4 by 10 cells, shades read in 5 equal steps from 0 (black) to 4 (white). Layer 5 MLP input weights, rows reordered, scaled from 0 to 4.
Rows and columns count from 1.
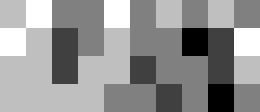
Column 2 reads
4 3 3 3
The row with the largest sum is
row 1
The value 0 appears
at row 2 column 8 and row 4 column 9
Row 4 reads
3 3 3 3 2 2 1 2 0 2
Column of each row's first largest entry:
2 1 1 1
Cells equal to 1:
6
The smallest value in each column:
3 3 1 2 2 1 1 0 0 2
